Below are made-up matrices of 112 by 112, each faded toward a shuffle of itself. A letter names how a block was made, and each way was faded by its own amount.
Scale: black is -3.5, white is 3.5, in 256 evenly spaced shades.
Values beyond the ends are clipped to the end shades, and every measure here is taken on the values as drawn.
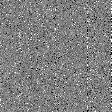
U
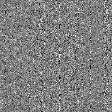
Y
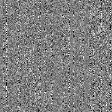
Y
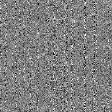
Y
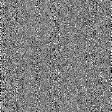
Y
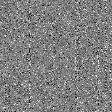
U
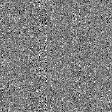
Y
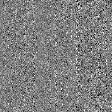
Y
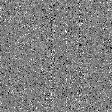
U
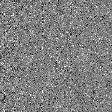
U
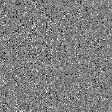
U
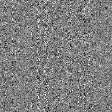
Y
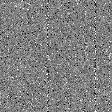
U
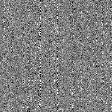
Y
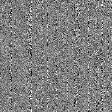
Y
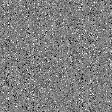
U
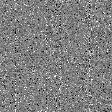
U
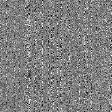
Y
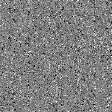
U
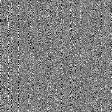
Y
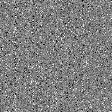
U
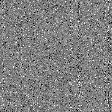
U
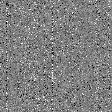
U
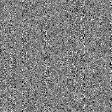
Y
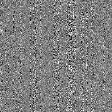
Y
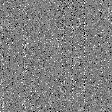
U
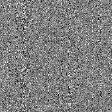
Y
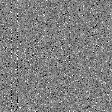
U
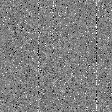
U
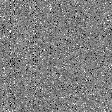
U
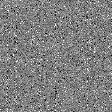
U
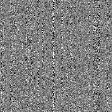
Y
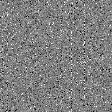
U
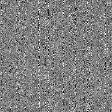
Y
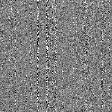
Y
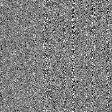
Y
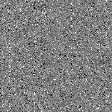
U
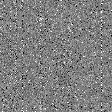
U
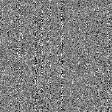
Y
